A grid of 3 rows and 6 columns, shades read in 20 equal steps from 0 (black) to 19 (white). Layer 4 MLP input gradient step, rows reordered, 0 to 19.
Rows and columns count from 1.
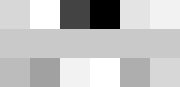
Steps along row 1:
up down down up up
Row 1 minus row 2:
1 4 -10 -15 2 3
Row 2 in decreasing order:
15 15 15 15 15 15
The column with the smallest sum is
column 4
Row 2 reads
15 15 15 15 15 15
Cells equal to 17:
1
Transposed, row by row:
16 15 14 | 19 15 12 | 5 15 18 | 0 15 19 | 17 15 13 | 18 15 16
